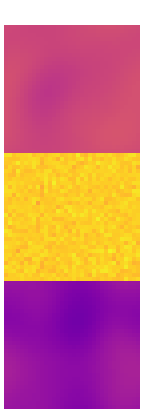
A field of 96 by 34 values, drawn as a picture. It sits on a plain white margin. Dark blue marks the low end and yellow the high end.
It is made of 3 by 1 panels. Panel 1,1: middling, smooth, faint in contrast. Panel 2,1: very high, fine-grained, faint in contrast. Panel 3,1: low, smooth, faint in contrast.
